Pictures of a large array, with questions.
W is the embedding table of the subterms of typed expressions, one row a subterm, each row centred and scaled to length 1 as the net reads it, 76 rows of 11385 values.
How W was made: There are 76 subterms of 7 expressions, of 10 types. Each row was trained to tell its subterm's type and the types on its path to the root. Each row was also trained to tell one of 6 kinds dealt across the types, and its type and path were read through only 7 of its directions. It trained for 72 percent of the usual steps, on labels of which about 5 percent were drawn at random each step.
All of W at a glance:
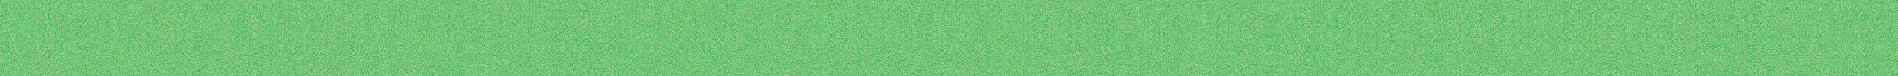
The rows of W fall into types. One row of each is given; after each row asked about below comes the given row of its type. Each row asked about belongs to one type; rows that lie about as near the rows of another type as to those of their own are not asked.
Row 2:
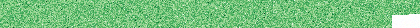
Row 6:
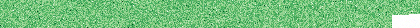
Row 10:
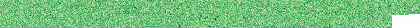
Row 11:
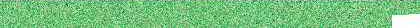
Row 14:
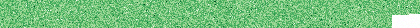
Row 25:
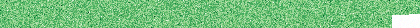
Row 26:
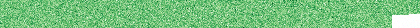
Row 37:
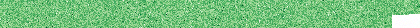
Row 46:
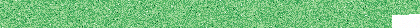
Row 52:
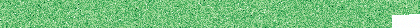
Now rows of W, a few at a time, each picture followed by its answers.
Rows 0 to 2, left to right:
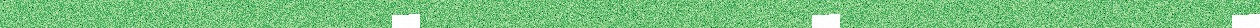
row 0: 52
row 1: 6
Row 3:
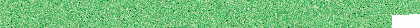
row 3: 10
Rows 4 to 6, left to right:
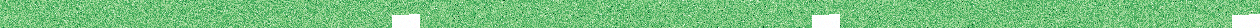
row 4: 14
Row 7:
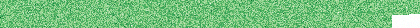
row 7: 14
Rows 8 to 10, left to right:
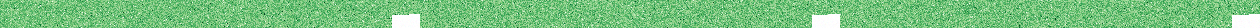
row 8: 6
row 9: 52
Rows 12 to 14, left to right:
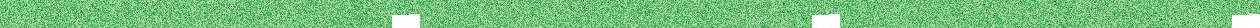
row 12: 25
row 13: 14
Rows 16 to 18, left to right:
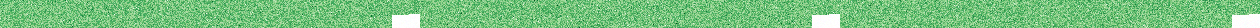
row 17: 10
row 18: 52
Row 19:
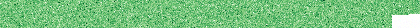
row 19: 2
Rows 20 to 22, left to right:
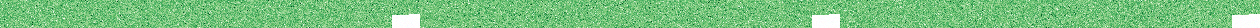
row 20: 26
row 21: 46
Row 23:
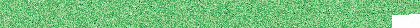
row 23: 14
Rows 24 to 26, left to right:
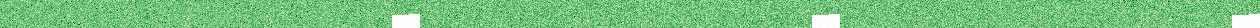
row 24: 26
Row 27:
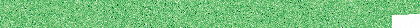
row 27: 46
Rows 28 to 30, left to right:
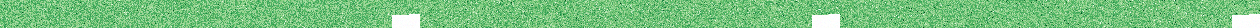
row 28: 25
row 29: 2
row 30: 6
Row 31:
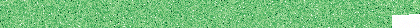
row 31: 25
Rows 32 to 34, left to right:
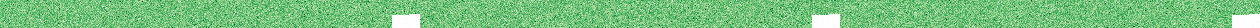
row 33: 2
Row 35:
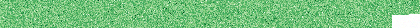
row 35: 2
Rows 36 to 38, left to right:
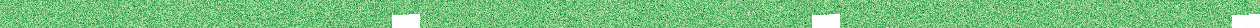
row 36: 37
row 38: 25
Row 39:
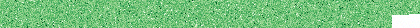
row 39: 10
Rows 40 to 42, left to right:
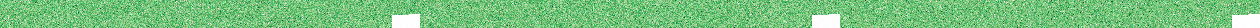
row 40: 2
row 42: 2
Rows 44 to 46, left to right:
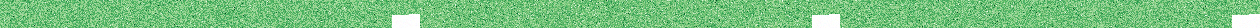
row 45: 46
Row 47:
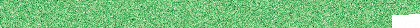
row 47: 52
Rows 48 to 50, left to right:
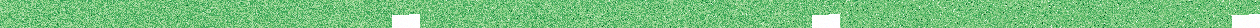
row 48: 46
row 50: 52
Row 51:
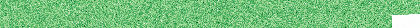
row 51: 14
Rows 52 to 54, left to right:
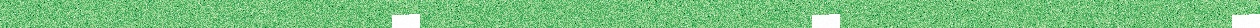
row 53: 25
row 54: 6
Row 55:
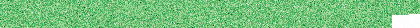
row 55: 37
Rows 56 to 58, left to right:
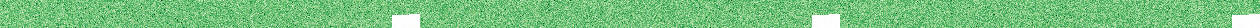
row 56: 10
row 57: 52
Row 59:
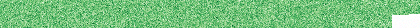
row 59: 6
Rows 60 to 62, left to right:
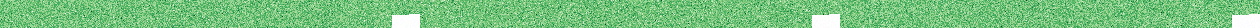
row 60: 10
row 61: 25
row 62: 14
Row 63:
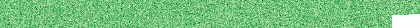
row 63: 25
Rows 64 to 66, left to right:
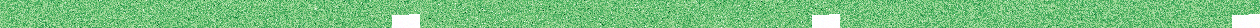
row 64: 10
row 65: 52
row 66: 2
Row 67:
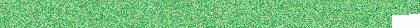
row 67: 25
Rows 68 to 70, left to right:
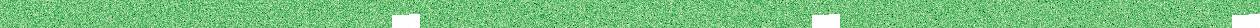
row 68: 14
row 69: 26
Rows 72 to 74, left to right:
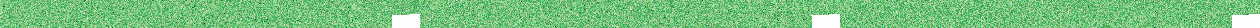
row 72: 2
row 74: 52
